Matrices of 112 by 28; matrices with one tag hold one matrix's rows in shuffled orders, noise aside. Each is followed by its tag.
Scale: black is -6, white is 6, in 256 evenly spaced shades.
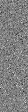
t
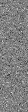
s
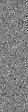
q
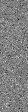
s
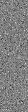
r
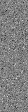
q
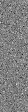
t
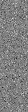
q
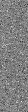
s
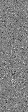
q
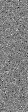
s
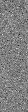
s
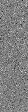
t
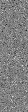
q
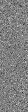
t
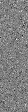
t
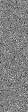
t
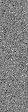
q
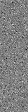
q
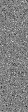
q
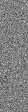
r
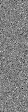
t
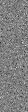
t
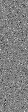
r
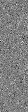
t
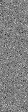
r
